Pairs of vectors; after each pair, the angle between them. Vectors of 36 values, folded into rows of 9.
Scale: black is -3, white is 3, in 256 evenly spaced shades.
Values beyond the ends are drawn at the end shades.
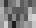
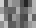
partly aligned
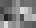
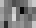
partly opposed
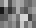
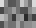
orthogonal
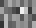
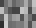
nearly parallel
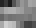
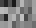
partly aligned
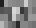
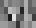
partly aligned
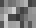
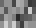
partly aligned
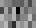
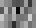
nearly parallel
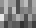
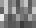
nearly parallel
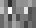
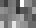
orthogonal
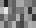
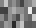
nearly opposite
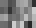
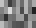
partly opposed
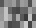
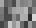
nearly opposite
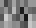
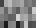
partly opposed
